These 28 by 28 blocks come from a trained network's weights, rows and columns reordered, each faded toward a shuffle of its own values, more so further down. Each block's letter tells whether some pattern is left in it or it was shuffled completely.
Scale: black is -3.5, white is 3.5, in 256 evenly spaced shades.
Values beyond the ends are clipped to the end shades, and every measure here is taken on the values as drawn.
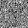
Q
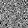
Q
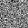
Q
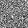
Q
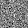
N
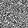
N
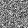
N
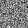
N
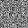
Q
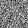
N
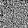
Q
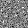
N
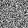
N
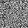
Q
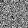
N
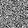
Q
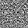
Q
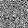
Q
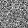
N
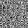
Q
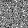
N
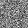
N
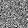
N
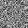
Q
